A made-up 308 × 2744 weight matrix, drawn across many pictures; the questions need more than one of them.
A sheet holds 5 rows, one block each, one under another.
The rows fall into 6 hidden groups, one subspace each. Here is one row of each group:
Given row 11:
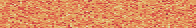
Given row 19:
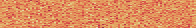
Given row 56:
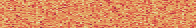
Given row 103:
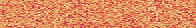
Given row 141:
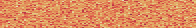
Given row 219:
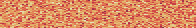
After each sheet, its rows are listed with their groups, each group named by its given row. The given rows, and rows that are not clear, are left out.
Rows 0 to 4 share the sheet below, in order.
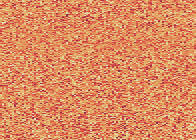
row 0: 11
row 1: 11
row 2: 56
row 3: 103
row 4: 11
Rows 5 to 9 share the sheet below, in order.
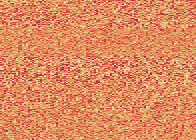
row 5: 19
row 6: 219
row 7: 141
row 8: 141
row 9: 56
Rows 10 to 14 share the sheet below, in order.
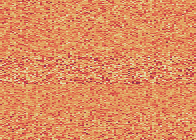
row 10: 11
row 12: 103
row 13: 56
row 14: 219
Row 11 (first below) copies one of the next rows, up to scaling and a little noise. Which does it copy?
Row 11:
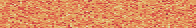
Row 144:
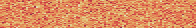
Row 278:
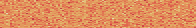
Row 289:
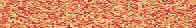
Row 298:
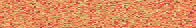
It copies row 289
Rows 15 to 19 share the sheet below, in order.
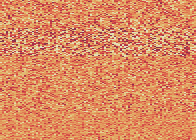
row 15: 19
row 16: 141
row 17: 141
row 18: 219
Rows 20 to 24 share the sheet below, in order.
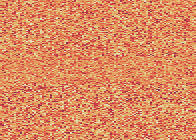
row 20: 141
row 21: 11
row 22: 103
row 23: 19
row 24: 11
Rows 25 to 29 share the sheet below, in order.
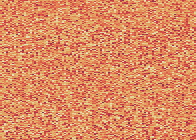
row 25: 141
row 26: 141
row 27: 19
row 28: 11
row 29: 56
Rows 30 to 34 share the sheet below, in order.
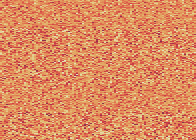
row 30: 219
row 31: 19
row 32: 11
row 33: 219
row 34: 11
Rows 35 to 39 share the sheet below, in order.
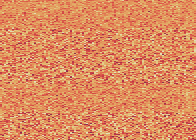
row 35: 141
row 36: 219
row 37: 11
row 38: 56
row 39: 11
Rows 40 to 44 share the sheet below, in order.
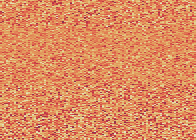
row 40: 219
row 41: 219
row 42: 219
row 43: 141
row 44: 103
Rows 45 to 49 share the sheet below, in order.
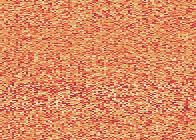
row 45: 56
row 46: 56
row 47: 219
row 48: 141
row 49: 56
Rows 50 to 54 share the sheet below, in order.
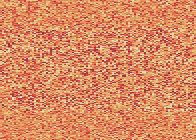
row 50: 219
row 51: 19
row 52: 103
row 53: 19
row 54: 11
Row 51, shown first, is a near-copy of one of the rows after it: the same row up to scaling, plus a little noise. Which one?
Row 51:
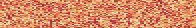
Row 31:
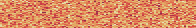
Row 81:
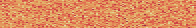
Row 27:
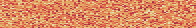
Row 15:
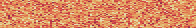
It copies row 15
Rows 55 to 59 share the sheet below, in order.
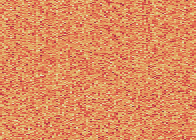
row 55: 56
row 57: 141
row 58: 219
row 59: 19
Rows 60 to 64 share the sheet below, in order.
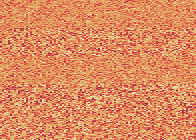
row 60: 219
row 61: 56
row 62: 103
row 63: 219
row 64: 219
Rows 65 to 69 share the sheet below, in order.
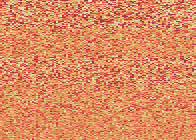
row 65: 11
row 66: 219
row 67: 219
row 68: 103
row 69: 56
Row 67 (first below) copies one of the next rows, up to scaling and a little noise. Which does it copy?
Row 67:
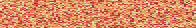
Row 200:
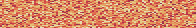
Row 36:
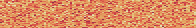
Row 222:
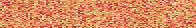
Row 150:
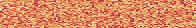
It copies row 150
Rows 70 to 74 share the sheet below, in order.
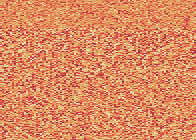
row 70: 141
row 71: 219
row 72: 11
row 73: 11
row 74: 56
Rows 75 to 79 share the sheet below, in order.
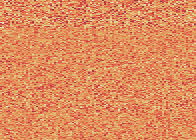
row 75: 11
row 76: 219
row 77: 219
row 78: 103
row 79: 103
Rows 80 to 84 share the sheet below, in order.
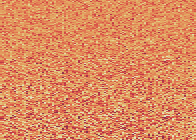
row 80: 141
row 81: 19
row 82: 11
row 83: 11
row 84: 11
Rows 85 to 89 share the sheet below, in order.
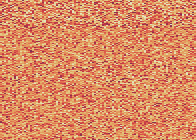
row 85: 103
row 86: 141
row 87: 103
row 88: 141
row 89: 219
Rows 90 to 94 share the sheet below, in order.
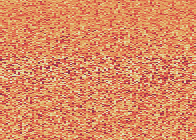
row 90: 19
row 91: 141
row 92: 19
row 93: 219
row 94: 219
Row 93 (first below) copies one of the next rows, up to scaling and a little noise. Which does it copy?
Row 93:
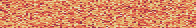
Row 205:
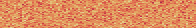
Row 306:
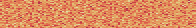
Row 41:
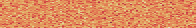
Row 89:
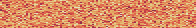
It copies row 89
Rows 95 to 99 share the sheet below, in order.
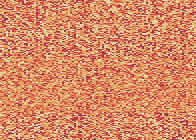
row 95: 56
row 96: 19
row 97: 219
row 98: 219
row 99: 103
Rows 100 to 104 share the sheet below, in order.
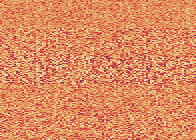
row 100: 56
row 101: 56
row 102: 56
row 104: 103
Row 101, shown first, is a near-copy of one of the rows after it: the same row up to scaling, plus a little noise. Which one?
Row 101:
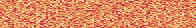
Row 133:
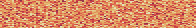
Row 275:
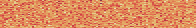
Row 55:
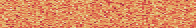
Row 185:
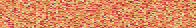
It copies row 185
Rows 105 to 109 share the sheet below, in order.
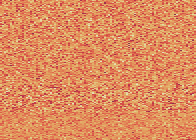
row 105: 11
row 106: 103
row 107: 56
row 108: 219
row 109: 103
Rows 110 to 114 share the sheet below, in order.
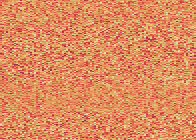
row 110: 11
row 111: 19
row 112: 19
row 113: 56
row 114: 141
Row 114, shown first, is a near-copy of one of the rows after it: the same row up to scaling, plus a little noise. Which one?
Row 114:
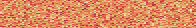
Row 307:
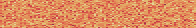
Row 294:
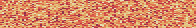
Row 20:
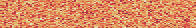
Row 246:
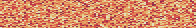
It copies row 246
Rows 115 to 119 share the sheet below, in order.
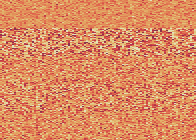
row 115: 103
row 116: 19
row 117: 103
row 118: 56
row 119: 56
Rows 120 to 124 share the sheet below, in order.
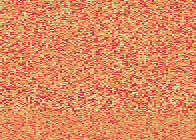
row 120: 141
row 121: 219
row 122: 11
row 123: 219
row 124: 56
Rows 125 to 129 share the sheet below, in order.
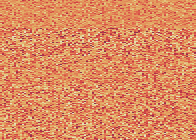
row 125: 11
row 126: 19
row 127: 56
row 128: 103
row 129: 141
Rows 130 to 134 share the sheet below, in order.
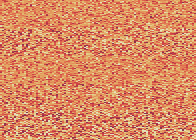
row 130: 11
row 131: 219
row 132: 103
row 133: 56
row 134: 56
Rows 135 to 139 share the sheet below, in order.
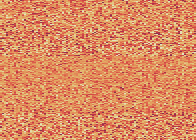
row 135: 141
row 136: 19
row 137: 56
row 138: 56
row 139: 219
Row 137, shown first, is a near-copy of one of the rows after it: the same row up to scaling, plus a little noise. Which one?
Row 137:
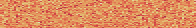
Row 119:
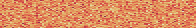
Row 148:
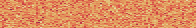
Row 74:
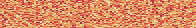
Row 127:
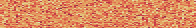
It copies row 127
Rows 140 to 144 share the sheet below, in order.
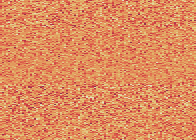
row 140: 141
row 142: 219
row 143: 141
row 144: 11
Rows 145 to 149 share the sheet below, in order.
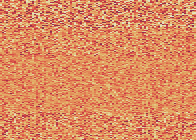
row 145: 219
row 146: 56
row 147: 219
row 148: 56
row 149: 56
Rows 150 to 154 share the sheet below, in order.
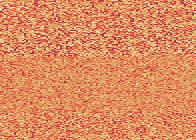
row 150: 219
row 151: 103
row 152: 19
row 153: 219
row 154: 103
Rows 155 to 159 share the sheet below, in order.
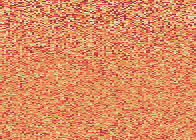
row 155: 11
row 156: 141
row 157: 141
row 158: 11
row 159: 19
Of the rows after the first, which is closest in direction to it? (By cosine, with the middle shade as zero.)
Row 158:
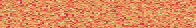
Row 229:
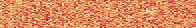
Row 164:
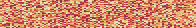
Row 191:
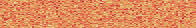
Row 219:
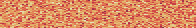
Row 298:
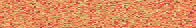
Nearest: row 298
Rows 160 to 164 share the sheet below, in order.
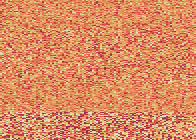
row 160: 103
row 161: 19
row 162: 219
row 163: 56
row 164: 11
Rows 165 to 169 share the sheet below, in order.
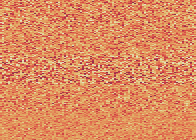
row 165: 11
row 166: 103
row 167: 219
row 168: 141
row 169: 19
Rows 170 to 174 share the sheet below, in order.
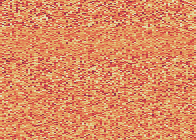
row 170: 11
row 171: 11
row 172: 219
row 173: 103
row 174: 141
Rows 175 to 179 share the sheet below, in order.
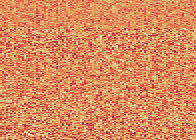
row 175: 56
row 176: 141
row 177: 56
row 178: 141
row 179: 141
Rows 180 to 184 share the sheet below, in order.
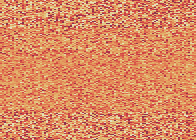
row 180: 141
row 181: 103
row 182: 56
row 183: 103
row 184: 56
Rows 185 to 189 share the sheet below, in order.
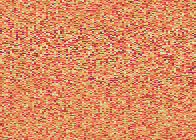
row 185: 56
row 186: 11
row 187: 11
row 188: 19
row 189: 103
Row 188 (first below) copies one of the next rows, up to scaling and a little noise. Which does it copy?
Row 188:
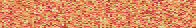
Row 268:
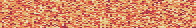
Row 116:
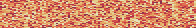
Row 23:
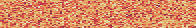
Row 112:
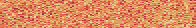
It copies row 268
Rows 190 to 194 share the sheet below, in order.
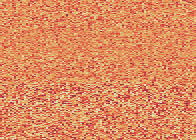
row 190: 11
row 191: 56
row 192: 103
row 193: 141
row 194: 141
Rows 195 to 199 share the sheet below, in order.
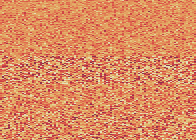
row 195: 141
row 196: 11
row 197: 19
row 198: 11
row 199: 56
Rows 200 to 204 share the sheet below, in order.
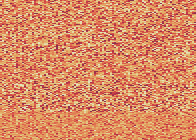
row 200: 219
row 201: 141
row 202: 11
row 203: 56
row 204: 11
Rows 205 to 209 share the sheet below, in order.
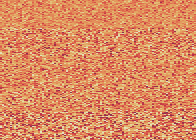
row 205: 219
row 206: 19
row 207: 11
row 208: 19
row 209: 11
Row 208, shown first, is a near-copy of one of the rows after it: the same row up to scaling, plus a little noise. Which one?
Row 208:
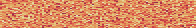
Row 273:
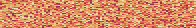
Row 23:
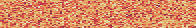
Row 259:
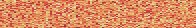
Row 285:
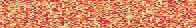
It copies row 273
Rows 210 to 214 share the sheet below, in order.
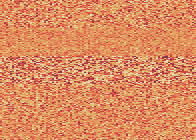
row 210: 56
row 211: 19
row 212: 11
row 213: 56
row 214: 219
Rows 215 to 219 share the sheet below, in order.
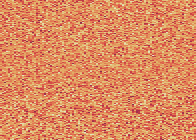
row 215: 56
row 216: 11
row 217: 56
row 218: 103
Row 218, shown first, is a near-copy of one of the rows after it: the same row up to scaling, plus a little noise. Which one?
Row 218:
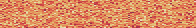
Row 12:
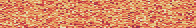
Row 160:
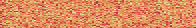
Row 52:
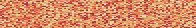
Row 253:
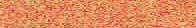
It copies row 12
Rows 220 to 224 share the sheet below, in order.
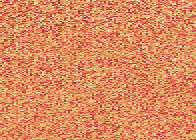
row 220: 219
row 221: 56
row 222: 219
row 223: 141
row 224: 219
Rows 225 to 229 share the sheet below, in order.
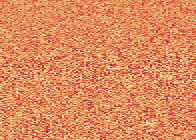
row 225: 103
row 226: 103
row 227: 19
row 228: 11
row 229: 19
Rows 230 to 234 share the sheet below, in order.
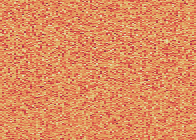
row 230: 56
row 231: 103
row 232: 56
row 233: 141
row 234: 56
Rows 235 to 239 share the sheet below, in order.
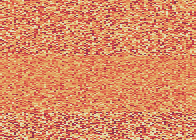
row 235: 103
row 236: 219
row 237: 219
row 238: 11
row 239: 103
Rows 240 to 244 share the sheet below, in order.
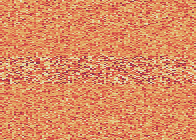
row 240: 56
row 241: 141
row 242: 11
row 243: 11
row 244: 56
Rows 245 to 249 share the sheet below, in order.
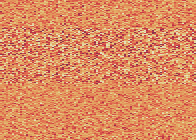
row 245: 103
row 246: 141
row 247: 141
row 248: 141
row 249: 11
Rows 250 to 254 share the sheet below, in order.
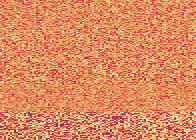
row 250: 56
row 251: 19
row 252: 141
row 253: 103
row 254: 141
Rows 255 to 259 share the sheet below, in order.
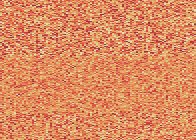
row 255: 11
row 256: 56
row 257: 103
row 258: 103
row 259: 19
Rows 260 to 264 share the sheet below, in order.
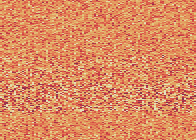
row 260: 141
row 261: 219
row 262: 219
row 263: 56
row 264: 19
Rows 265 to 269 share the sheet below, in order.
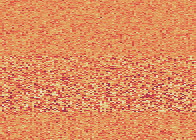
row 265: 19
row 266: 219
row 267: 19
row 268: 19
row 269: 19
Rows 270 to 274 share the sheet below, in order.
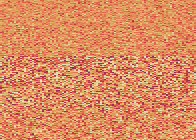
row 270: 103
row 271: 56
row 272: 141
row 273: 19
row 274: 11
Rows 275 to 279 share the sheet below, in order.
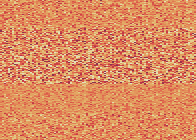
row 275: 56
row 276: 11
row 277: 56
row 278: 11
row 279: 141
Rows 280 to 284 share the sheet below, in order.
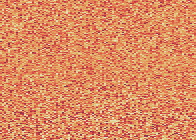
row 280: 219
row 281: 19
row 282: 141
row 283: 19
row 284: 56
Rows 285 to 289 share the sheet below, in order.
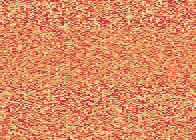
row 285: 19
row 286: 219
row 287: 141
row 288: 11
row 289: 11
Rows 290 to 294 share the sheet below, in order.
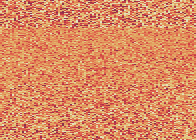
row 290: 141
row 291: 11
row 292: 219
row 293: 11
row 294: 141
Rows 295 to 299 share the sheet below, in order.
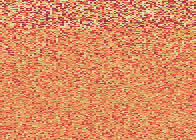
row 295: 19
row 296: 56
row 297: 219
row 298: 11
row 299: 141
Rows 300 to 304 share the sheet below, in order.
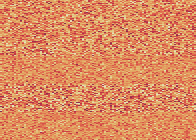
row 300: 11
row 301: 141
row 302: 11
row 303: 11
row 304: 141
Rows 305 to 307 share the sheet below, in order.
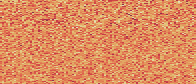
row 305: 19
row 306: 219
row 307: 141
